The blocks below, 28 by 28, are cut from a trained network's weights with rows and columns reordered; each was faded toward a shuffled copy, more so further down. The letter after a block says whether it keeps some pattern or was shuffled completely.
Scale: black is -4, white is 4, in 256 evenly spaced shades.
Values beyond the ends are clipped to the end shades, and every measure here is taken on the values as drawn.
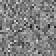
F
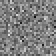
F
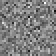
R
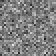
F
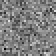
F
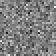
F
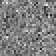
R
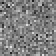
F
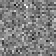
F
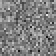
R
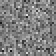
F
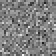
F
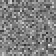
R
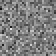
F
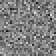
R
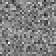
R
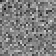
F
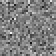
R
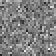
F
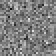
F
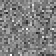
R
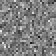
F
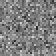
F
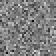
F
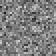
R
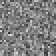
R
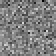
F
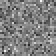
F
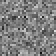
R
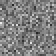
R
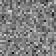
F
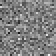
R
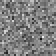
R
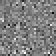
R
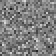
F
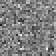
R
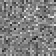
R
